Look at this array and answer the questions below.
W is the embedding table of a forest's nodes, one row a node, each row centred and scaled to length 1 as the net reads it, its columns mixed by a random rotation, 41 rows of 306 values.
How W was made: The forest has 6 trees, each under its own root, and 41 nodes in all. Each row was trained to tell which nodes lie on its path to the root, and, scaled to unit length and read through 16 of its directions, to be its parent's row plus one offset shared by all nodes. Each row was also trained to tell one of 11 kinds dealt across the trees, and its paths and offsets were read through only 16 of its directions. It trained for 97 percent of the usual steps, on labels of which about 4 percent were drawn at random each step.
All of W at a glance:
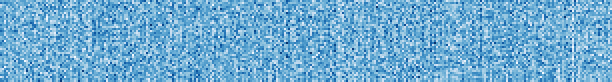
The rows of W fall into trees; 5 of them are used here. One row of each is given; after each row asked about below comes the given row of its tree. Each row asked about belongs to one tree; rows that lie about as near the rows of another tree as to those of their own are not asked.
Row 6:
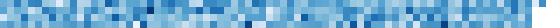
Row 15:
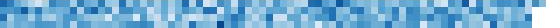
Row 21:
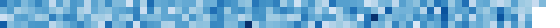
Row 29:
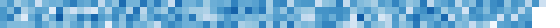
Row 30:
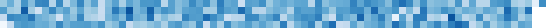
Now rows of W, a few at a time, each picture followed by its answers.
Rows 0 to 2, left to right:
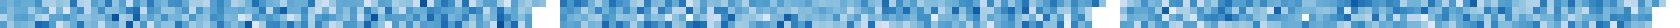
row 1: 15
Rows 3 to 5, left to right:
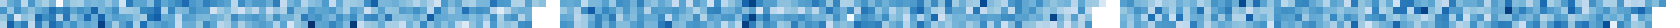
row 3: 6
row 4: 21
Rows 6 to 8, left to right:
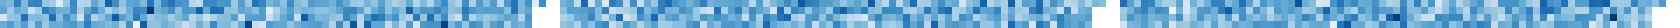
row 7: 29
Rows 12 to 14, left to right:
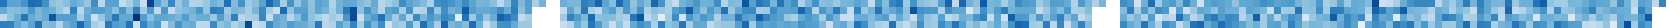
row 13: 21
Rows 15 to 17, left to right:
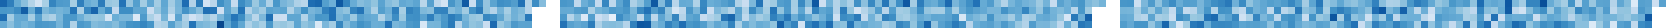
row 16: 15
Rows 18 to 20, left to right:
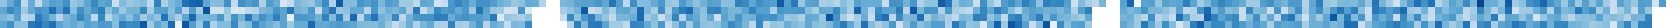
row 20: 29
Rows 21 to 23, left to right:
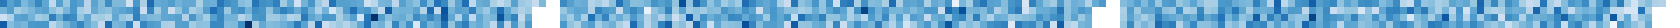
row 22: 21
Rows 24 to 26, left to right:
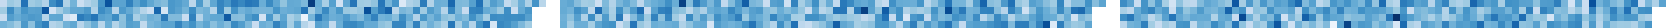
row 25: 29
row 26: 30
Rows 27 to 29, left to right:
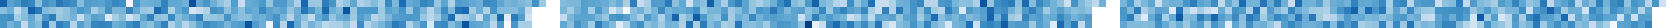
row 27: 21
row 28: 29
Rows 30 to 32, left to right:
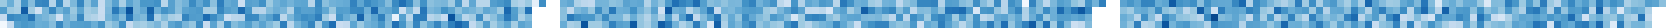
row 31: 30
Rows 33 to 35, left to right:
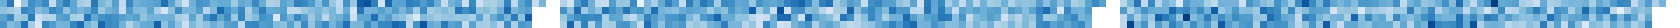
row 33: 30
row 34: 6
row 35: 6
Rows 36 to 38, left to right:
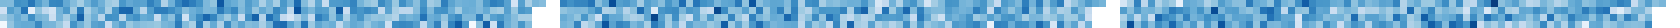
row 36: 29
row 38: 6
